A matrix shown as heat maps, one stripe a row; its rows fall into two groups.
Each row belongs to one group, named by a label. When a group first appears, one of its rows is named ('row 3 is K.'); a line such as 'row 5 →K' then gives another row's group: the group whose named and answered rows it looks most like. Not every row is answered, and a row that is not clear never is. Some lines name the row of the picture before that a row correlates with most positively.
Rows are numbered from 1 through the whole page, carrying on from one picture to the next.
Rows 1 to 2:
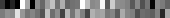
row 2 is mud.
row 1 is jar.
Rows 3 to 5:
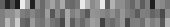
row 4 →mud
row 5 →mud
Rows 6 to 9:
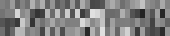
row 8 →jar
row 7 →mud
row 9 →mud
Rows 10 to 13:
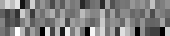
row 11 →jar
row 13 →mud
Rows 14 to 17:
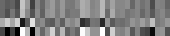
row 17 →jar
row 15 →jar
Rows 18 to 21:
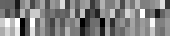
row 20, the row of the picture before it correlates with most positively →16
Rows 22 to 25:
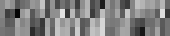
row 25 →mud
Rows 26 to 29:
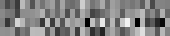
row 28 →mud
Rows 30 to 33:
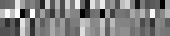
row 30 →mud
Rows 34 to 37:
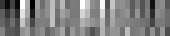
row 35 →jar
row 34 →jar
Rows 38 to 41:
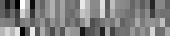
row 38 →jar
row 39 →jar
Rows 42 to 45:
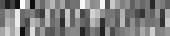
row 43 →mud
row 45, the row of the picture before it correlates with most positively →41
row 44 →mud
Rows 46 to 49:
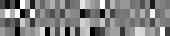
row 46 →jar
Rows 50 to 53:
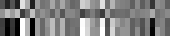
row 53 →jar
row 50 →jar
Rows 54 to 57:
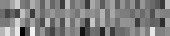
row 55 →jar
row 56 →mud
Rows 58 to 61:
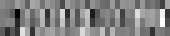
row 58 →mud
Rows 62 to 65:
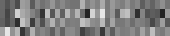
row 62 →jar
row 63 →mud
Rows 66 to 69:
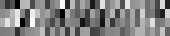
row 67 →mud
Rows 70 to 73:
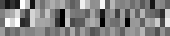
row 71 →mud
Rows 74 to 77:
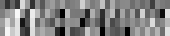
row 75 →mud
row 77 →mud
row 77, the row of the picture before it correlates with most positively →72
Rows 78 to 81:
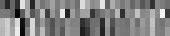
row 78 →jar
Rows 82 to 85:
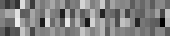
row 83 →mud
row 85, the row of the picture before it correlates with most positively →78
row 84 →mud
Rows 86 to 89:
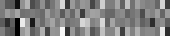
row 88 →jar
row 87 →mud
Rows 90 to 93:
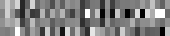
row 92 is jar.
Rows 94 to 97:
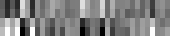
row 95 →jar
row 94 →jar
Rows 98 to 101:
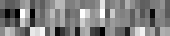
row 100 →jar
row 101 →mud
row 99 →jar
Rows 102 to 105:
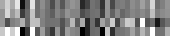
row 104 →mud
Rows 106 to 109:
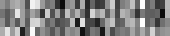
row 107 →mud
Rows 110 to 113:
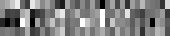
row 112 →jar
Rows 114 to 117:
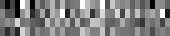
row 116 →mud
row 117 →jar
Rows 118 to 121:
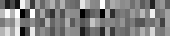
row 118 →jar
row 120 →mud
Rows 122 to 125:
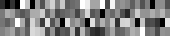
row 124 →mud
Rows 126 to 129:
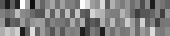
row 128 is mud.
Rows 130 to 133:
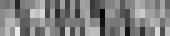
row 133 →mud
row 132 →mud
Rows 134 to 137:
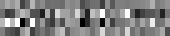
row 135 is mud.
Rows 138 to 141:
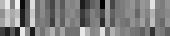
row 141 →jar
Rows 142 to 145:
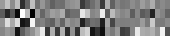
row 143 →jar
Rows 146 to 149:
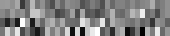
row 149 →mud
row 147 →mud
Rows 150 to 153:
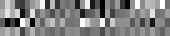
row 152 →jar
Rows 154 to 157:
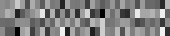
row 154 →mud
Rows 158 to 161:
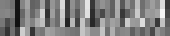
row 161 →jar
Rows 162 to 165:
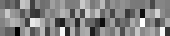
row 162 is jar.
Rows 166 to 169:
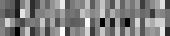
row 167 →jar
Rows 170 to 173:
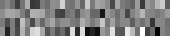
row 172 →jar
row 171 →mud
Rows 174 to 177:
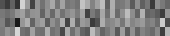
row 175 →mud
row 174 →jar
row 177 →mud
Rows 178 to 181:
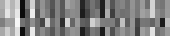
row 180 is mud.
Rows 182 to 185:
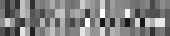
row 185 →jar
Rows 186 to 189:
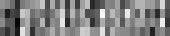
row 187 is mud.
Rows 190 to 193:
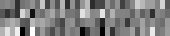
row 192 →mud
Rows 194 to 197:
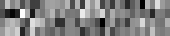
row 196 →mud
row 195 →jar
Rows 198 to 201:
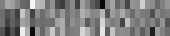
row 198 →mud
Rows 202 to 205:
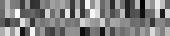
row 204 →jar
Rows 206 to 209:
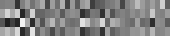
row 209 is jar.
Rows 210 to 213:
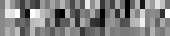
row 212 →mud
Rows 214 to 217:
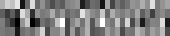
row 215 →jar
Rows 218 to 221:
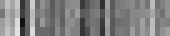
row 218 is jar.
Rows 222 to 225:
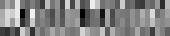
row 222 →mud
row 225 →jar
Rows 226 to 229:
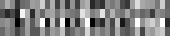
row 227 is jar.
